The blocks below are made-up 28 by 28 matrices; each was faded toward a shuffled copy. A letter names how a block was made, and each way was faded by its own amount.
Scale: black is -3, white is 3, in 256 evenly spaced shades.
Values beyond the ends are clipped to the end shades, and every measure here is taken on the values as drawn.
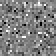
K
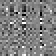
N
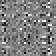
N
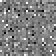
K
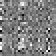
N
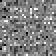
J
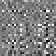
N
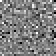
J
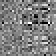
N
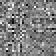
J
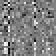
N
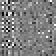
N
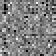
J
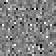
K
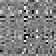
N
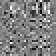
N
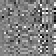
N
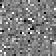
K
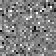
K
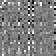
N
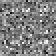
J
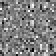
J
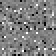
K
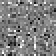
J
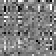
N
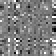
N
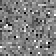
K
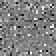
K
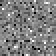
K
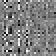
N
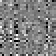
N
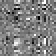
N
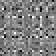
N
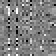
N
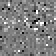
K
